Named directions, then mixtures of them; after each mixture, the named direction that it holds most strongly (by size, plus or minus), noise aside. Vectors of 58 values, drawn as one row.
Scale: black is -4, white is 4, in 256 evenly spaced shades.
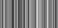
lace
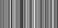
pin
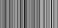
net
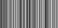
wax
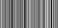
net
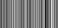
wax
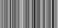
pin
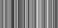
lace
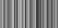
lace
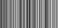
wax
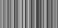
lace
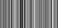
pin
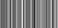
pin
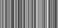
lace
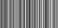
wax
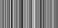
pin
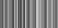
lace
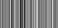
pin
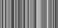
lace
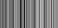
net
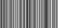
wax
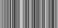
pin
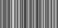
lace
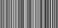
net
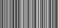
lace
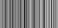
net
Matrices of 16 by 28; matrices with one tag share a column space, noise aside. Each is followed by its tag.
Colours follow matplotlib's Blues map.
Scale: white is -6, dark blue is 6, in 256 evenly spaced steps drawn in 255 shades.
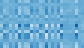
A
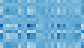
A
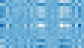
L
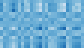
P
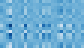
A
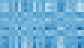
P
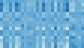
P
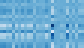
A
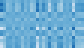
P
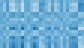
P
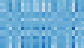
P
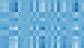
P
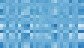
A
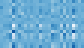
A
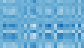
A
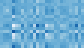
A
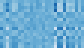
P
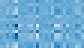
A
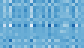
L
